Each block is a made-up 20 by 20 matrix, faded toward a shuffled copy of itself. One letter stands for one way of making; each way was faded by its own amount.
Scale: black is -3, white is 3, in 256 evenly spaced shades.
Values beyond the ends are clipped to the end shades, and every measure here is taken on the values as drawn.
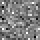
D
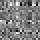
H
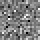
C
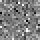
D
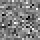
C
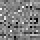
C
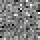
D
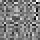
H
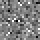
D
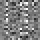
H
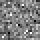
D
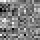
H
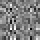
H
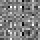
H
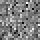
D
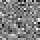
C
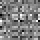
H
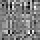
H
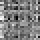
H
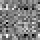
H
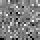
C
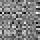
H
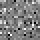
C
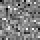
D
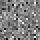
D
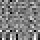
H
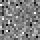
D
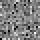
D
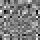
H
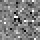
D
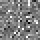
C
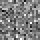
D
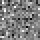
D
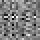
H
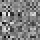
H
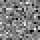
D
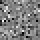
D
